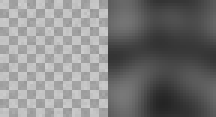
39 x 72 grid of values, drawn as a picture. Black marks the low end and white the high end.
The table splits into one row of 2 panels. Panel 1,1: high, checkered. Panel 1,2: low, smooth.
